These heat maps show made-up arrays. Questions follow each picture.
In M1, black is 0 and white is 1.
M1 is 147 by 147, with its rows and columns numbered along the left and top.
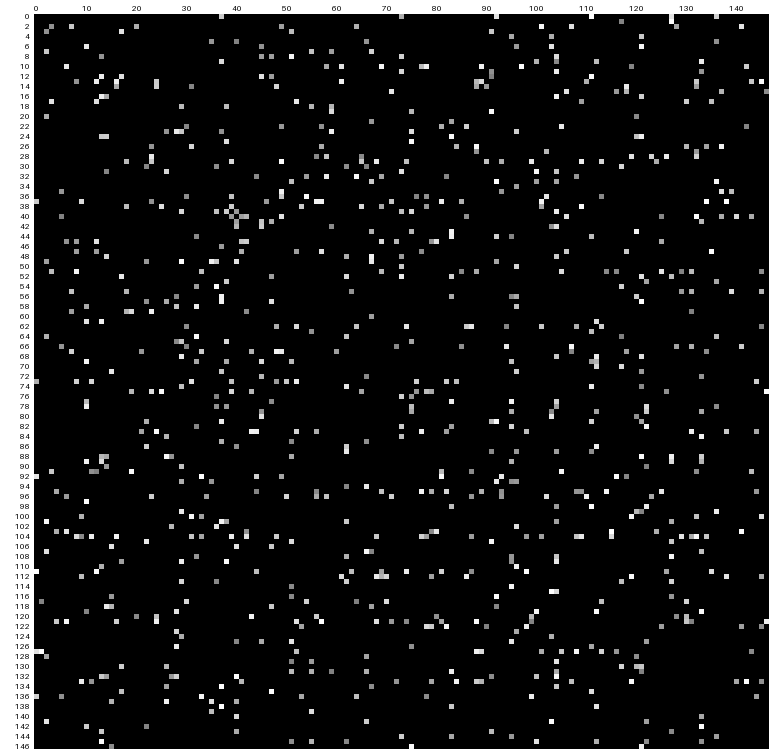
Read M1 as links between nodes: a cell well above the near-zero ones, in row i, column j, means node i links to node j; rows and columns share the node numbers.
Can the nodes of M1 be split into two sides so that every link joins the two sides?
yes
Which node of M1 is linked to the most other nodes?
node 104
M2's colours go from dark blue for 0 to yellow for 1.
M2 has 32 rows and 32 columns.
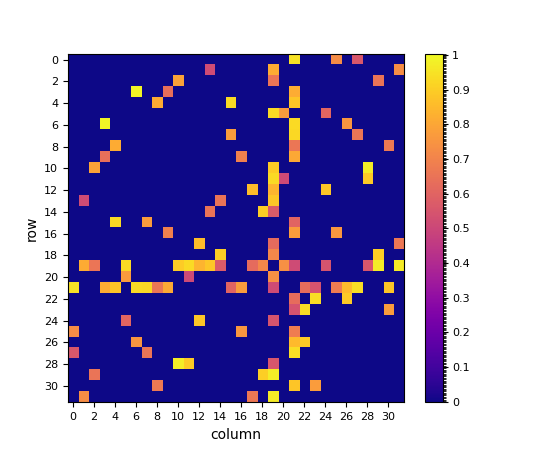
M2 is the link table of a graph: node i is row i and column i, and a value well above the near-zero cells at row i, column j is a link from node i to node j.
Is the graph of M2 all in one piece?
yes
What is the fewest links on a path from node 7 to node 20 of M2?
3
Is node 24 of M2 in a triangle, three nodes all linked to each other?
yes
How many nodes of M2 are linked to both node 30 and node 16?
1
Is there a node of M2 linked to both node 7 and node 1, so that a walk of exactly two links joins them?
no
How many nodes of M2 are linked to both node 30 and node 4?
2
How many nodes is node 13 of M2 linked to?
3
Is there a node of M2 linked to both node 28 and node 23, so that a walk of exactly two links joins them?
no
